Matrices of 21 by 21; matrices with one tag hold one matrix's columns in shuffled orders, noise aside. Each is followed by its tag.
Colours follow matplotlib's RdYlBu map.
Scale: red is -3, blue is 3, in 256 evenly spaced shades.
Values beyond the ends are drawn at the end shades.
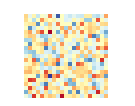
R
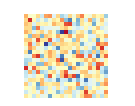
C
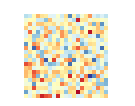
R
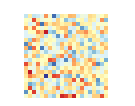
R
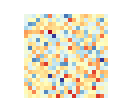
R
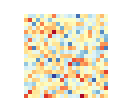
R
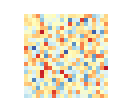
C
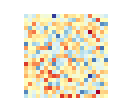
R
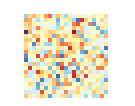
C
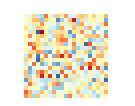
C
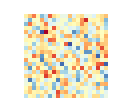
C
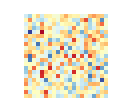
C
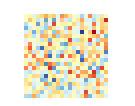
C
